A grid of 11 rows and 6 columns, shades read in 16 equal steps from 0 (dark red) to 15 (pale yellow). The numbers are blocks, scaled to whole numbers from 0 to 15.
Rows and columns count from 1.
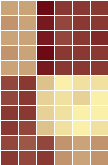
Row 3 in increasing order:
1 2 3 4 10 10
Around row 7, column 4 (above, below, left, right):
15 14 13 13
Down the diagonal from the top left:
10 10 1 3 3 14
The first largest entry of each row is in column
1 2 1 2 1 4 6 5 5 5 5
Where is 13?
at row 7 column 3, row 7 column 5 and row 8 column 3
